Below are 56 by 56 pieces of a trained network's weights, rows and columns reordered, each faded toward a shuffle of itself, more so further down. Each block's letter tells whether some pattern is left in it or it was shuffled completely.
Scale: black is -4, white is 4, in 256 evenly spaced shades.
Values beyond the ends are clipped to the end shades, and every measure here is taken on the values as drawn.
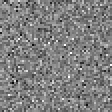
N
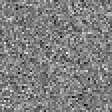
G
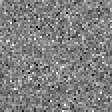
G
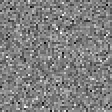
G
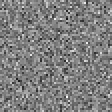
N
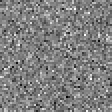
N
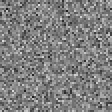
G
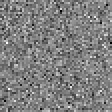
G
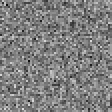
G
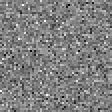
G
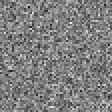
N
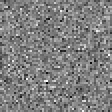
N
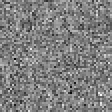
N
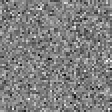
N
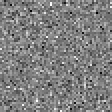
G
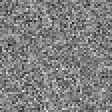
G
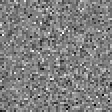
G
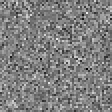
G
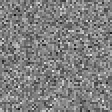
G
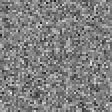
G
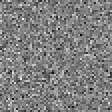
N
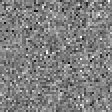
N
